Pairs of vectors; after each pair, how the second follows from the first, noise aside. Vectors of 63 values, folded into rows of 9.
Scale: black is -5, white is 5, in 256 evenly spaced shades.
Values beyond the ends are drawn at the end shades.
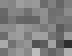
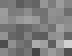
negated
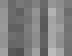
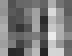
scaled up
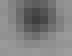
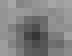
reversed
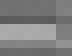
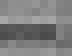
negated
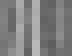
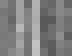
copied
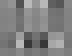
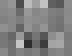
copied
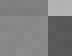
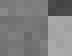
negated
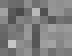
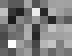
scaled up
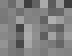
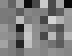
scaled up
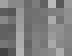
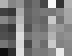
scaled up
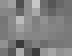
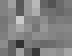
copied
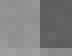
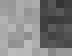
scaled up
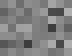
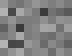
reversed
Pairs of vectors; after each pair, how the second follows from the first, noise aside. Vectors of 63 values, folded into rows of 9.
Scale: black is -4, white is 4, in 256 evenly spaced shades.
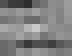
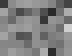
shuffled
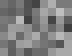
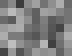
wrapped around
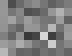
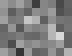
shuffled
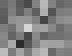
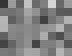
shuffled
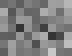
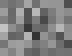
shuffled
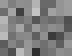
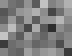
shuffled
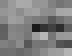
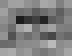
wrapped around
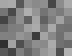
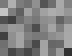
shuffled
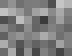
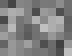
shuffled
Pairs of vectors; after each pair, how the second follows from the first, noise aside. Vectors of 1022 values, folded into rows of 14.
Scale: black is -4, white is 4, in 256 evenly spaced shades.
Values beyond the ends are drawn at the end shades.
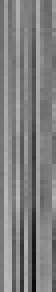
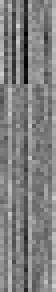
wrapped around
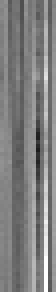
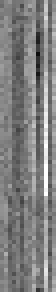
wrapped around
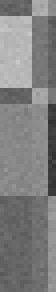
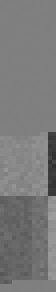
partly zeroed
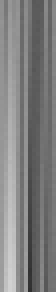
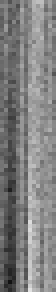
negated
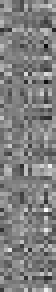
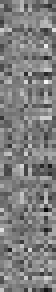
negated
